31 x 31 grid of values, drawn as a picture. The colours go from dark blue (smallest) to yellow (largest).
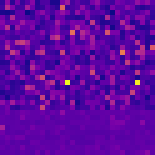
No regular stripes run through it. On average the colour sits 20% of the way up the scale. The values are skewed, with a long tail toward high values. No single row or column stands out from its neighbours. A horizontal seam about 70% of the way down splits the table, and the bottom part is calmer.
